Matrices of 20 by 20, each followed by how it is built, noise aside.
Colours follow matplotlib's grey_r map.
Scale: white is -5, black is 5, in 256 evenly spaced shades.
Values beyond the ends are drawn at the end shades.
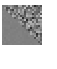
upper triangular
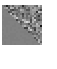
upper triangular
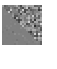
upper triangular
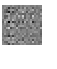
low rank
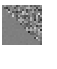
upper triangular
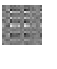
low rank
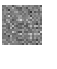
low rank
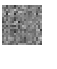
low rank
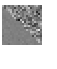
upper triangular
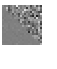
upper triangular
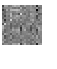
low rank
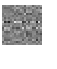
low rank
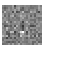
low rank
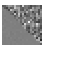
upper triangular
